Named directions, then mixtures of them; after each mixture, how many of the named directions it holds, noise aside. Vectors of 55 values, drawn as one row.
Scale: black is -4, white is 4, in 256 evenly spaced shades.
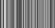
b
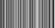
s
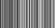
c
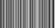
one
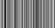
two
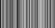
two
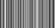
two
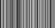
two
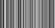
two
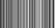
two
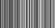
one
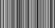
two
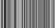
one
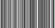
three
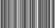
three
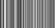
two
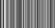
one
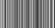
one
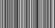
two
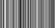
three
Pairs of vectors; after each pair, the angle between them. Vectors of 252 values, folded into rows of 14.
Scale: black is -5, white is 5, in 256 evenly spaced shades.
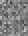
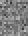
nearly parallel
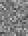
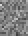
partly aligned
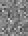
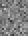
nearly opposite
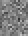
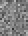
orthogonal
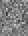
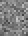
orthogonal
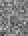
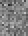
partly opposed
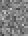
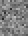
nearly opposite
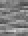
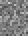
orthogonal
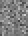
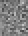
partly opposed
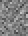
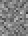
nearly parallel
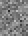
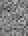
partly aligned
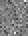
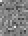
orthogonal
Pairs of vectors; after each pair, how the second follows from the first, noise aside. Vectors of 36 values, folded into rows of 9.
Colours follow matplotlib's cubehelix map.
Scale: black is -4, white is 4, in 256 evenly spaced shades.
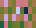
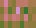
shrunk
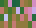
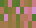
shrunk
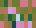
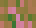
shrunk
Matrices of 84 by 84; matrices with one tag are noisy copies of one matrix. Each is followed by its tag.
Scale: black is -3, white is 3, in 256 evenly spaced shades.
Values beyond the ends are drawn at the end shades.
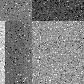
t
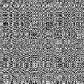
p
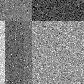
t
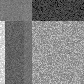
t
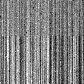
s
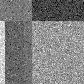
t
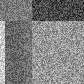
t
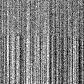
s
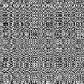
p
